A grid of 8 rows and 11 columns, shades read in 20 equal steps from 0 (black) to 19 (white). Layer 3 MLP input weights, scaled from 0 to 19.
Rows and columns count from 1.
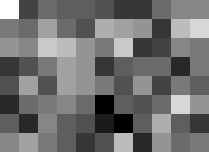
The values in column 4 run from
7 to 14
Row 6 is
3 8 9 10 8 0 7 6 8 16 11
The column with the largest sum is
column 3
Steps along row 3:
down up down down down up down up up down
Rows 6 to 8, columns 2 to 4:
8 9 10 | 3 10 7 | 12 9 7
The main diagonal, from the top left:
19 8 15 12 11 0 0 3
